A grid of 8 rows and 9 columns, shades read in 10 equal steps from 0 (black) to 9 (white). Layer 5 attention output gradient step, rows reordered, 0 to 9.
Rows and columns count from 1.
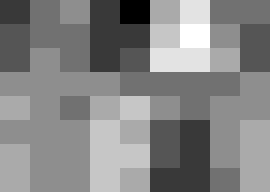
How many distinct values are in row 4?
2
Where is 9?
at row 2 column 7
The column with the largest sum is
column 7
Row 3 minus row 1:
1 1 -1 0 3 2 0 2 -1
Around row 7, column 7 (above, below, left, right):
2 2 3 5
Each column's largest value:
6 5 5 7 7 8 9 6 6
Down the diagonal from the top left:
2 4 4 5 7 3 2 4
